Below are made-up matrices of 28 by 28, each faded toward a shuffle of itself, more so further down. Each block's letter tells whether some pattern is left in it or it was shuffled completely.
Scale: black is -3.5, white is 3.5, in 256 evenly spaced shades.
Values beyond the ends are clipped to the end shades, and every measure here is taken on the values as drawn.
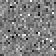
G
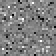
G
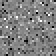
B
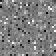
B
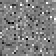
B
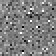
G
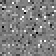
G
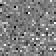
G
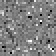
G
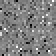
B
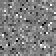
B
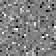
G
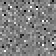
B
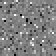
B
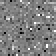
B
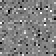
G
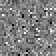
B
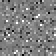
G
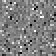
B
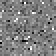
G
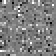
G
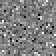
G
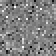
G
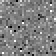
B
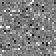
G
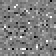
G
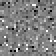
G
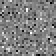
B
